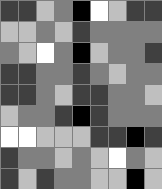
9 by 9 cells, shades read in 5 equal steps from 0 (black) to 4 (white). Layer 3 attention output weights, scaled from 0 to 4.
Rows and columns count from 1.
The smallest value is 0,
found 5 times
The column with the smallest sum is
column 5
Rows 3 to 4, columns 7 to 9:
2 2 1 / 3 2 2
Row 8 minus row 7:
-3 -2 -1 0 -1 2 3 2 2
